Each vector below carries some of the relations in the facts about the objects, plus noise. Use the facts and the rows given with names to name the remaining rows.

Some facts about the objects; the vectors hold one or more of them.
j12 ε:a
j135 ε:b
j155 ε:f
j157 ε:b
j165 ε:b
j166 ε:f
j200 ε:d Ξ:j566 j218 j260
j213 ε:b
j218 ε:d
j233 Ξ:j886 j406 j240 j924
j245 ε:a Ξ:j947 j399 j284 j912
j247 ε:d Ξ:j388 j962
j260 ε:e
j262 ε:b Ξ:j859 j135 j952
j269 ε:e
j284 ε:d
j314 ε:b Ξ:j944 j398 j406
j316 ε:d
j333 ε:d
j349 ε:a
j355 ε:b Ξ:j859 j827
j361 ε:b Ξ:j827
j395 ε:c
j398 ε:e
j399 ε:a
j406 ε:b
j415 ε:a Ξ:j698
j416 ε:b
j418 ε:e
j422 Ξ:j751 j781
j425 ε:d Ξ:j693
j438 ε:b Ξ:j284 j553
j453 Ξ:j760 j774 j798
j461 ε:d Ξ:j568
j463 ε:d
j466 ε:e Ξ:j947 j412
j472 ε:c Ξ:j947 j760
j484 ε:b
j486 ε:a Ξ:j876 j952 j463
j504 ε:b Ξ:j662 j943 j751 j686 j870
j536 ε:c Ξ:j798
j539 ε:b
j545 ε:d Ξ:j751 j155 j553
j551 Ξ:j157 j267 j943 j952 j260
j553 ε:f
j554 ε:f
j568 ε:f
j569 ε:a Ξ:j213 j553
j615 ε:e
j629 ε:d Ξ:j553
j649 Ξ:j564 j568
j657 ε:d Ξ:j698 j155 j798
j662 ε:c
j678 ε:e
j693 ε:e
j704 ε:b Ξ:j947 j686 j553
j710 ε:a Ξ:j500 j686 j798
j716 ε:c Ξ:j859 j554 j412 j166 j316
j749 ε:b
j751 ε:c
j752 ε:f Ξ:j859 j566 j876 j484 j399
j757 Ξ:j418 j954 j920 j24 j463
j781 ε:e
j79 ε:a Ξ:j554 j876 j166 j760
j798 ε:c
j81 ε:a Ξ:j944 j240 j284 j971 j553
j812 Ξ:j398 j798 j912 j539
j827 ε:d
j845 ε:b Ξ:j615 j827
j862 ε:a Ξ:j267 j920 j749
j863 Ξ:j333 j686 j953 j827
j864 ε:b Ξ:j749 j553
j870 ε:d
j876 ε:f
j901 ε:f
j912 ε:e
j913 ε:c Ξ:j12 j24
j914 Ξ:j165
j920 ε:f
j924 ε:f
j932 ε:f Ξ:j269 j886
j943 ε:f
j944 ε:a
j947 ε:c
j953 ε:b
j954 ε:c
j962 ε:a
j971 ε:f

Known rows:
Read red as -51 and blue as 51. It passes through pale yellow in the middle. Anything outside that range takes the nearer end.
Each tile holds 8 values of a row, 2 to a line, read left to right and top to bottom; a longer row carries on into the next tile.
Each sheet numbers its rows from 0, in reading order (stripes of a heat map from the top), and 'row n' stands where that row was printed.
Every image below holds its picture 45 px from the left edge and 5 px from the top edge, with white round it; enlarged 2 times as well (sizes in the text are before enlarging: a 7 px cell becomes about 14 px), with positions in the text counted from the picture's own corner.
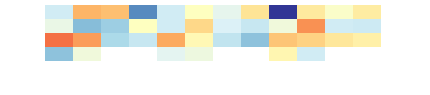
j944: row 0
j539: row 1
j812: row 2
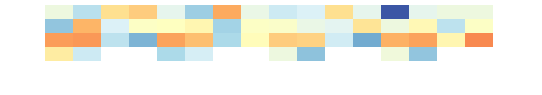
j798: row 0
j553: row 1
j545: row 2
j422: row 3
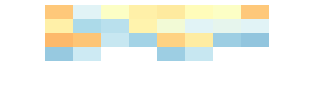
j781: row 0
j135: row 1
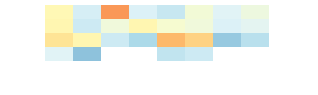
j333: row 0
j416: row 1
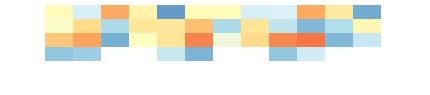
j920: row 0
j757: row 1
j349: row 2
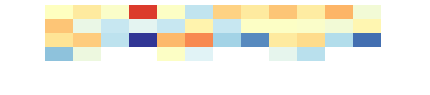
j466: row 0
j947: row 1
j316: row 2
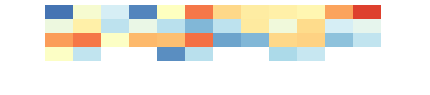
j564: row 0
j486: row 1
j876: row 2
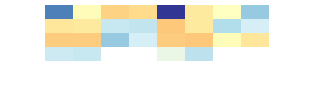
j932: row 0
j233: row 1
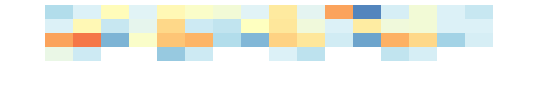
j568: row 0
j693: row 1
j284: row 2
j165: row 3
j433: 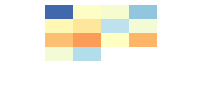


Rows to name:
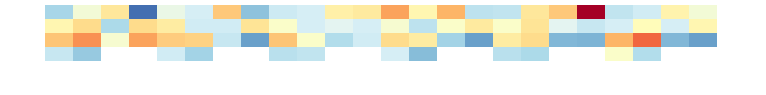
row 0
j24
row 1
j629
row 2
j953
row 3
j218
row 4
j752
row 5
j395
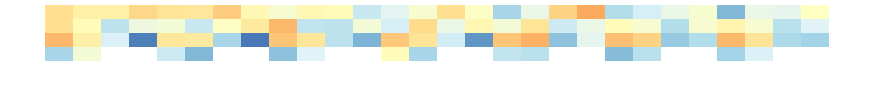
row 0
j912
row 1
j200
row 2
j269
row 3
j657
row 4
j901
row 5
j864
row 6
j438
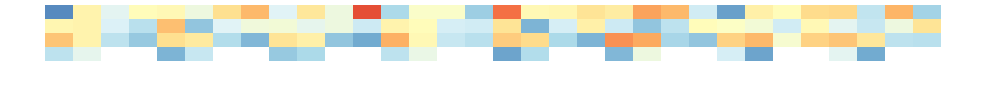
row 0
j314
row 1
j615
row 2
j262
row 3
j406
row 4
j260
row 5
j399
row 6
j551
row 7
j870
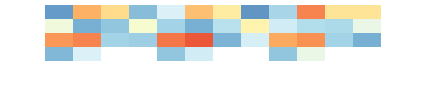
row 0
j81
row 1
j962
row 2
j245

